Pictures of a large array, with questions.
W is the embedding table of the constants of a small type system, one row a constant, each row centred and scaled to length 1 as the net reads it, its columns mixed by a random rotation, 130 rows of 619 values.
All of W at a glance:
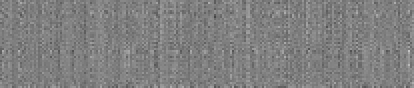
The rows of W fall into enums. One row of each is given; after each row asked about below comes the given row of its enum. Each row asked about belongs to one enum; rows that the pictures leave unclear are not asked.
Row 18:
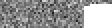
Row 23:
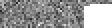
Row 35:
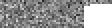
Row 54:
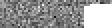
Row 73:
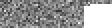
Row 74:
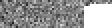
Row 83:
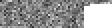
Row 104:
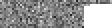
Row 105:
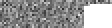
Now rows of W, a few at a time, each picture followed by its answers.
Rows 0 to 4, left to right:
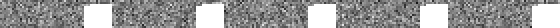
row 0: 104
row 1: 83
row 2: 23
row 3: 35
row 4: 104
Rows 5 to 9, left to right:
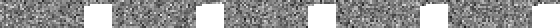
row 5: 35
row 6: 83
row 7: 104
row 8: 74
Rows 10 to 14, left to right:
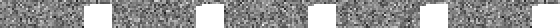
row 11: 18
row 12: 23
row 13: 83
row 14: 104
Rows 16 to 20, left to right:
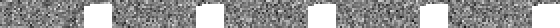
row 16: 83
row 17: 74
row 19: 18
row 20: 74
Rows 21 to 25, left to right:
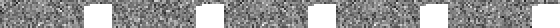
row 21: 23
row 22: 18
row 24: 23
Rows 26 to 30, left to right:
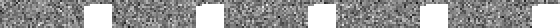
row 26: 23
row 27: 74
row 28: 54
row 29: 35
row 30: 104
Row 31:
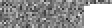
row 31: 105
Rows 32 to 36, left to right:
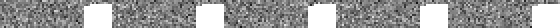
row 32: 18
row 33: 35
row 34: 74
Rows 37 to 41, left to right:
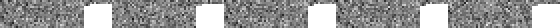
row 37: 74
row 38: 104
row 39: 74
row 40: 74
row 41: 23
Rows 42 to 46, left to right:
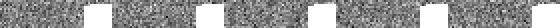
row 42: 105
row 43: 54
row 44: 83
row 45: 74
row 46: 18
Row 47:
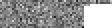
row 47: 104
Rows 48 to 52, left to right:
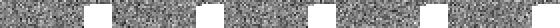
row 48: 104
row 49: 74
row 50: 104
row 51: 73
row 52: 105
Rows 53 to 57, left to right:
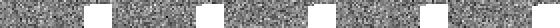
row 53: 104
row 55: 73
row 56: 104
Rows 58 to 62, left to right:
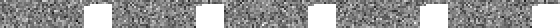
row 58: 18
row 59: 104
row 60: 23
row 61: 73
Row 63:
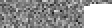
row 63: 18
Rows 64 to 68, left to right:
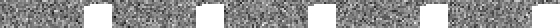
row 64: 18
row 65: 74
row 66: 23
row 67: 73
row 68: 105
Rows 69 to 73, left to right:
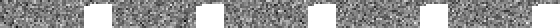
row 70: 83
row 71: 18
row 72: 73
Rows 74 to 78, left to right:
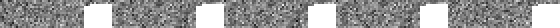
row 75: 83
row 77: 83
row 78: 73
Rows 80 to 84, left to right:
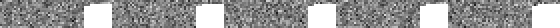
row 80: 83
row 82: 18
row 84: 74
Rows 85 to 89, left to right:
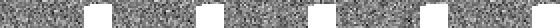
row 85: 18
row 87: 104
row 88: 83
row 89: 18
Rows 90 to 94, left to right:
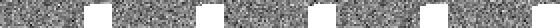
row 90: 83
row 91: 73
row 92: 74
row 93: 83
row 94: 18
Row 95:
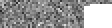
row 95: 23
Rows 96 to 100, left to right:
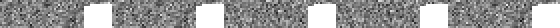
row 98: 18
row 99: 18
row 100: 83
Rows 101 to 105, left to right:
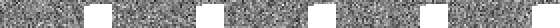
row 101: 23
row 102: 35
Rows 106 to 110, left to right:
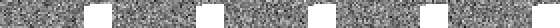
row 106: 83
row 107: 35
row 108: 18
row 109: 104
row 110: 74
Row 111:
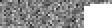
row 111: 83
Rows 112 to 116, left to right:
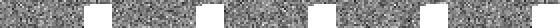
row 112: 104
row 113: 73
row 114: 23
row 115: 83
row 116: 104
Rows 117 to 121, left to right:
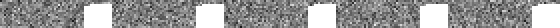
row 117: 83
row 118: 73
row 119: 74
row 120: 23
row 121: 18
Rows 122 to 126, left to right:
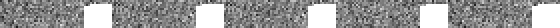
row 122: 74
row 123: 105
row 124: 105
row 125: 104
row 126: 74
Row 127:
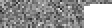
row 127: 23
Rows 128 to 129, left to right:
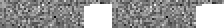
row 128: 54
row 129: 54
